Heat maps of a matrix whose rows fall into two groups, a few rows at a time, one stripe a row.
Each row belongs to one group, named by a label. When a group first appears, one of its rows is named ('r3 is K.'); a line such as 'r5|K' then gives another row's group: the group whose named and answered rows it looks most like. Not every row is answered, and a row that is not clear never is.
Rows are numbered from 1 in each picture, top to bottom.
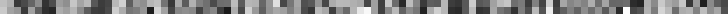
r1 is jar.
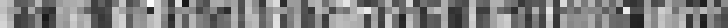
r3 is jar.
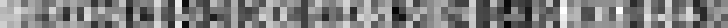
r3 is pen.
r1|jar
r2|pen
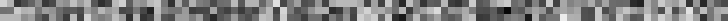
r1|jar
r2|pen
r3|pen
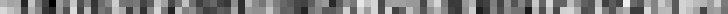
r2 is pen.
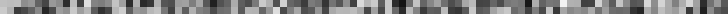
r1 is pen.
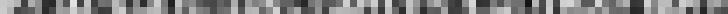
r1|pen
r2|jar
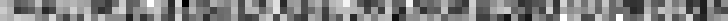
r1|jar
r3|pen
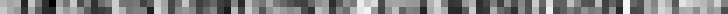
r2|jar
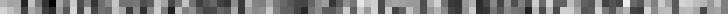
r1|pen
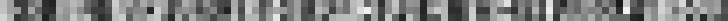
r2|jar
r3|jar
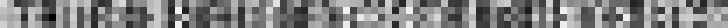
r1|jar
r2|pen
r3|pen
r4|pen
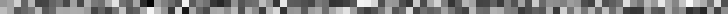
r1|pen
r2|jar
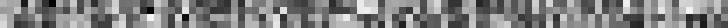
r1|pen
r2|pen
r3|jar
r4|jar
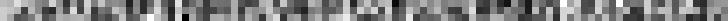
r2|pen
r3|jar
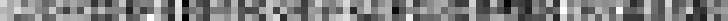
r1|jar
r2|pen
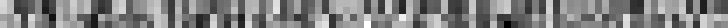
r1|jar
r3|pen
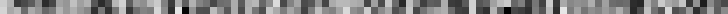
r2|jar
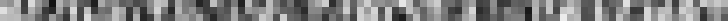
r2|pen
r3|pen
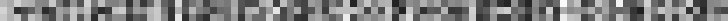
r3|pen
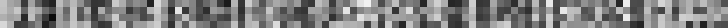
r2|pen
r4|jar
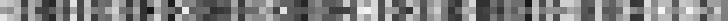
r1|pen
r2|pen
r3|pen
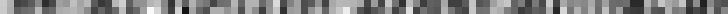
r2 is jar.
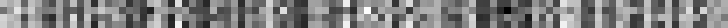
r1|pen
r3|pen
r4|pen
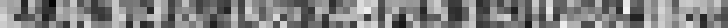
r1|pen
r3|jar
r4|pen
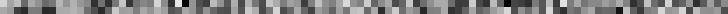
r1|jar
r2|jar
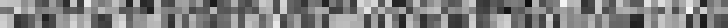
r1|pen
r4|jar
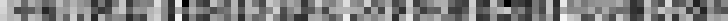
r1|jar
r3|pen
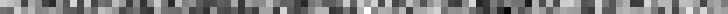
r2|pen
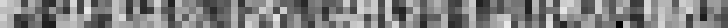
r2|pen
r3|jar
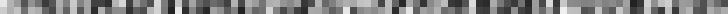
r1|jar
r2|pen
